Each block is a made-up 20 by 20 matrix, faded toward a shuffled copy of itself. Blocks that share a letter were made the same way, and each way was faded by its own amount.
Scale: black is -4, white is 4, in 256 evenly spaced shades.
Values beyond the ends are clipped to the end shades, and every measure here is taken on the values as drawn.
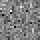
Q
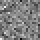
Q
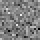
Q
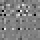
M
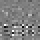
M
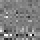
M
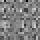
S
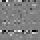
M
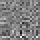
S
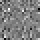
S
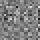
S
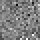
Q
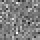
Q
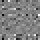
M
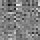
S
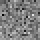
Q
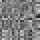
S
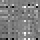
M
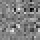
S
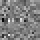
S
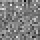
Q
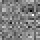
S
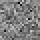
Q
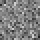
Q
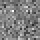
Q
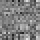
S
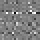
M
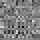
S
